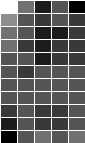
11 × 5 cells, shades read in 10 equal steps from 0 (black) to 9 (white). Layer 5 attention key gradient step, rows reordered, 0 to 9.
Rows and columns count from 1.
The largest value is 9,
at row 1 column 1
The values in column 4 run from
1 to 3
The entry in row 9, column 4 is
2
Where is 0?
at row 1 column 5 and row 11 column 1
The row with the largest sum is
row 1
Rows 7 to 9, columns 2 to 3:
3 3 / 3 3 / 3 2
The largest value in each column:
9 4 4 3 4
